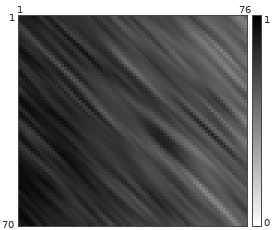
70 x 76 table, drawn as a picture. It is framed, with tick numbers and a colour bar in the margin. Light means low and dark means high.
The grain runs diagonally down to the right. There is an overall slope up to the left. The ninth with the lowest average is the top right. No row or column stands out.
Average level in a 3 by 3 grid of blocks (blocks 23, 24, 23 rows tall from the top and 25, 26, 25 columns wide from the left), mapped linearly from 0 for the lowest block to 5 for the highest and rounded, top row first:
4 2 0 | 5 3 1 | 5 3 1
